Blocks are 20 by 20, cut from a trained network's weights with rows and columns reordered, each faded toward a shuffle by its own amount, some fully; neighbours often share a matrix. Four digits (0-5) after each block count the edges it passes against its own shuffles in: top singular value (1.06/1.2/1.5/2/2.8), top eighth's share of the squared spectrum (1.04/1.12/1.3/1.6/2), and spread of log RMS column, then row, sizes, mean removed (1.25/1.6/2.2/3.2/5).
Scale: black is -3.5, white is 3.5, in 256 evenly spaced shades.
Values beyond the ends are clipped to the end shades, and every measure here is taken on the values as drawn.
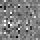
2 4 2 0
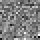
0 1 0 0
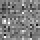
2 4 2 0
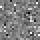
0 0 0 0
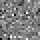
0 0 0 0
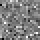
0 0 0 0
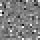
0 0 0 0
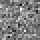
0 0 0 0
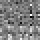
3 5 2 0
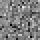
0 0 0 0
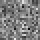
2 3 1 0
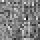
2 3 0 0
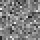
0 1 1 0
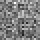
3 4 2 0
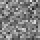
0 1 0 0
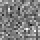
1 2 0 0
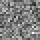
1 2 0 0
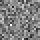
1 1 1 0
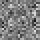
3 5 2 0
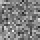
1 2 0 0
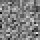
2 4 2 0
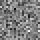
0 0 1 0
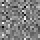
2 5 2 0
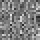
3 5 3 0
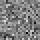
2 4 1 0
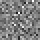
2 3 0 0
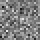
2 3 1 0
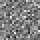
2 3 0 0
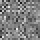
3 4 2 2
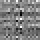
3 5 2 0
